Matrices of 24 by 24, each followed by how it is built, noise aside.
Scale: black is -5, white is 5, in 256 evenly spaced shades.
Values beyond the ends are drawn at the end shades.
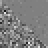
lower triangular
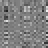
low rank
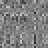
low rank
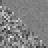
lower triangular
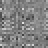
low rank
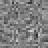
low rank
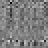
low rank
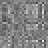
low rank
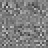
low rank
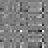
low rank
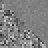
lower triangular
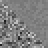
lower triangular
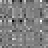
low rank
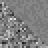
lower triangular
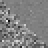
lower triangular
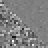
lower triangular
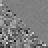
lower triangular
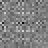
low rank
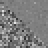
lower triangular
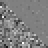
lower triangular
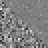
lower triangular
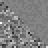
lower triangular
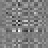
low rank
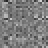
low rank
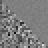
lower triangular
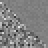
lower triangular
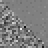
lower triangular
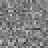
low rank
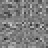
low rank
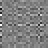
low rank
